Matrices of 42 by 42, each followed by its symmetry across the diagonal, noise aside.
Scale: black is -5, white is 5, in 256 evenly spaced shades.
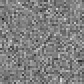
antisymmetric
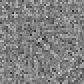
symmetric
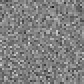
neither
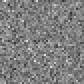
neither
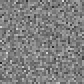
antisymmetric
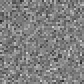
symmetric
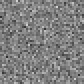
antisymmetric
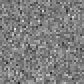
neither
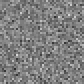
antisymmetric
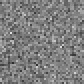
neither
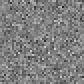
neither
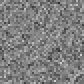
symmetric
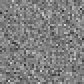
antisymmetric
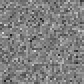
neither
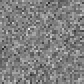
symmetric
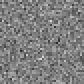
antisymmetric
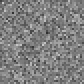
symmetric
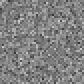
symmetric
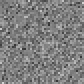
symmetric
